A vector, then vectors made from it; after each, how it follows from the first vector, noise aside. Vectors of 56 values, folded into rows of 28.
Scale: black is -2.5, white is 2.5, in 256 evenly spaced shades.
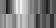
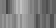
shrunk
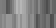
shrunk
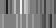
partly zeroed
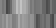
shrunk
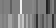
partly zeroed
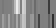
partly zeroed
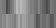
shrunk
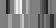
partly zeroed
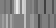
partly zeroed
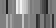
partly zeroed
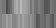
shrunk
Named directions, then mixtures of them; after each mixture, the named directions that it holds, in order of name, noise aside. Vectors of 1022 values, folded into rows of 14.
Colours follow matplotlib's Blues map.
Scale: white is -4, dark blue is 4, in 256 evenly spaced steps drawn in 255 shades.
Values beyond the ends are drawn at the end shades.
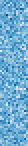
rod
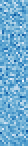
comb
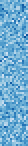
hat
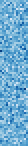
rod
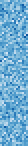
hat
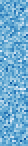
hat, rod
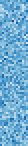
hat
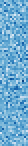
comb, rod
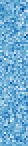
hat, rod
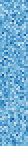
comb, hat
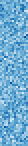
hat, rod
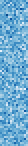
rod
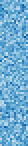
hat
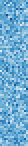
rod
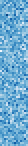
rod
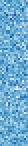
comb, rod
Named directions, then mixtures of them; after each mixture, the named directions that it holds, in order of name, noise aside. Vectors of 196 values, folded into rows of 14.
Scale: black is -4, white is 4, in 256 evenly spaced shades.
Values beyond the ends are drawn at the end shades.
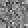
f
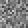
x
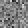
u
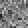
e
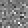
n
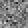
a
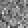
e, f, n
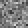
a, e, f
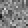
e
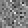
f, n, u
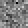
a, f, u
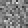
f, u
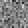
u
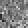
e, f, n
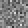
n, u, x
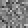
f
